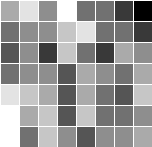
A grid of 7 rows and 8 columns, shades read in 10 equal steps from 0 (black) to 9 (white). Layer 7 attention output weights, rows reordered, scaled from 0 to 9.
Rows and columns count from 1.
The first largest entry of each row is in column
4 5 4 5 1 1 1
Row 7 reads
9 4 7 5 3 5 5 6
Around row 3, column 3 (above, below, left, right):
5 5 5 7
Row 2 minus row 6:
-5 -1 -2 4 1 0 0 -3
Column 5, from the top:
4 8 4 6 6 7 3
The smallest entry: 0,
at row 1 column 8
